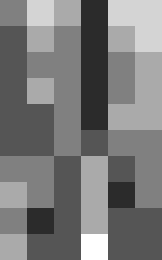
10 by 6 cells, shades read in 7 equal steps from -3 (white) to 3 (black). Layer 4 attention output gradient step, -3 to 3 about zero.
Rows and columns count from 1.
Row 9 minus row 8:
1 2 0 0 -1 1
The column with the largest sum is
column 4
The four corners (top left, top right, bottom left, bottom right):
0 -2 -1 1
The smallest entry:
-3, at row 10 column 4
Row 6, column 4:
1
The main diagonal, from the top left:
0 -1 0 2 -1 0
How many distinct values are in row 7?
3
